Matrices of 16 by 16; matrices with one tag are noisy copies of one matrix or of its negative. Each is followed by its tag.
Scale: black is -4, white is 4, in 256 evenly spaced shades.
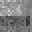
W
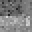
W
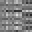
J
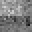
W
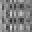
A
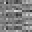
J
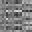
J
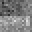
W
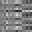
J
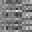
J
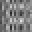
A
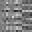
J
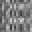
A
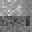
W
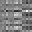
J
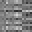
J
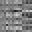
J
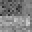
W
